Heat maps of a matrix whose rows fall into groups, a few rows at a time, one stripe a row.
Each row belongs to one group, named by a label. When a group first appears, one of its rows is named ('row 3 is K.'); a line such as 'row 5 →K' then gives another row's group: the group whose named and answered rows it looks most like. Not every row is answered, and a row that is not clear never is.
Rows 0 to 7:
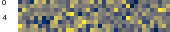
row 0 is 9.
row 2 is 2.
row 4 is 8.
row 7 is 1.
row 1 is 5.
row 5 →8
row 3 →1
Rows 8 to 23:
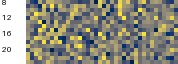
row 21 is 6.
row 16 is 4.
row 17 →6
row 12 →2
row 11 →6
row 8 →4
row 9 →9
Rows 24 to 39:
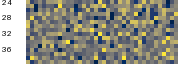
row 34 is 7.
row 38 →2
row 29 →6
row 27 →5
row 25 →8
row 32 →4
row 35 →9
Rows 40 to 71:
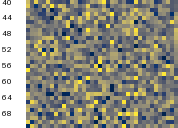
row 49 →7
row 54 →1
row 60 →1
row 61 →9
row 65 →2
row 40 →6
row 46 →7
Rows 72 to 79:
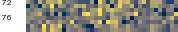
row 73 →9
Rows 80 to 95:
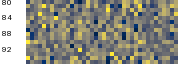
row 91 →7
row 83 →5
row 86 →9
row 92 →5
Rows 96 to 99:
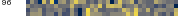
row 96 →9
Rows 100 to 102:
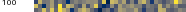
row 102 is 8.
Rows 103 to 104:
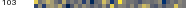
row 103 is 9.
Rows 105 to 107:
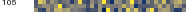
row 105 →2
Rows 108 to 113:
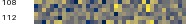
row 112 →7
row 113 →4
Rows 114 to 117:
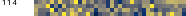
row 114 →7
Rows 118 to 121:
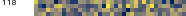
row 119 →4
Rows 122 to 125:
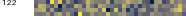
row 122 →9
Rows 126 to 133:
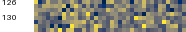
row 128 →1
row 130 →7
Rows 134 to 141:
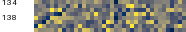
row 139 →4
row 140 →2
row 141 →1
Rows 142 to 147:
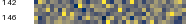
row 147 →4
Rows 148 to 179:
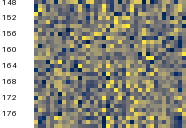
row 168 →4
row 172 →2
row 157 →1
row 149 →2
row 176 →7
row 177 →4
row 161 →5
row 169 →4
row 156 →8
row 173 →7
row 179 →4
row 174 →7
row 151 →6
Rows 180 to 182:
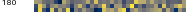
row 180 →7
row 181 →2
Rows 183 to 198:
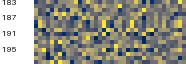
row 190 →4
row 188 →2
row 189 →2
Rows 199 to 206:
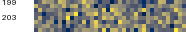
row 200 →1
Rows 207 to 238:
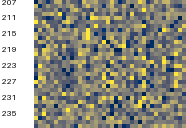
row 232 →6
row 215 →1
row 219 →6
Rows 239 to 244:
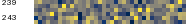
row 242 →7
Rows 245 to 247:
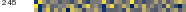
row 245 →2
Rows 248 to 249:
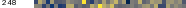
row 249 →8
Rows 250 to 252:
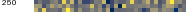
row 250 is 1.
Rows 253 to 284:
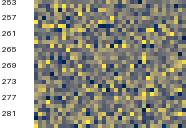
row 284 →6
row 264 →9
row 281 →2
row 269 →2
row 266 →8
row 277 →7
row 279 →5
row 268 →5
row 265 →8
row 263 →6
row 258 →6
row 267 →8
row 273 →4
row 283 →1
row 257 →4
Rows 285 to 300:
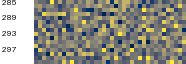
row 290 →9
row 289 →8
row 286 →5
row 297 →2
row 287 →8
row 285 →9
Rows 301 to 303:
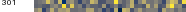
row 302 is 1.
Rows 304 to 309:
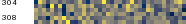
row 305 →9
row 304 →2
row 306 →9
